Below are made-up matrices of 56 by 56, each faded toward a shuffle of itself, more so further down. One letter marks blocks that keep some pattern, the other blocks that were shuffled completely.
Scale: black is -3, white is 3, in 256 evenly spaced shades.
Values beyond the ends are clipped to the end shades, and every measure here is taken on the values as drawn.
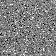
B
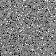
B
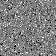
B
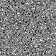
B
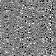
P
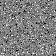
B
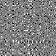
P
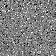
B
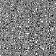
P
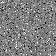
B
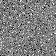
B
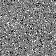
B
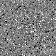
B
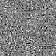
P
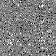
P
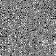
P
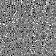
P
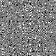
P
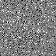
P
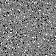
B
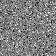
B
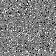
B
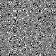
P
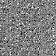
P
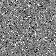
B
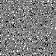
P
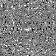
P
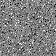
B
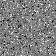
B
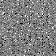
P
